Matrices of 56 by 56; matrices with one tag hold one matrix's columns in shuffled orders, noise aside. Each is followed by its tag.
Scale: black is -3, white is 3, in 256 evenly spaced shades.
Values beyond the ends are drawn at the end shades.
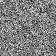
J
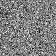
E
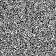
E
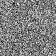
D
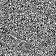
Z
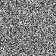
D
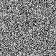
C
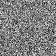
D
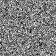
E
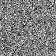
C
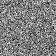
D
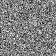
E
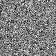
J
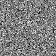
E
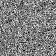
D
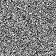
Z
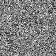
C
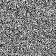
J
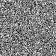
D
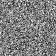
D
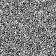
D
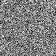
J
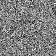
J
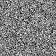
E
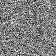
Z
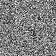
Z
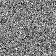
D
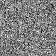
E
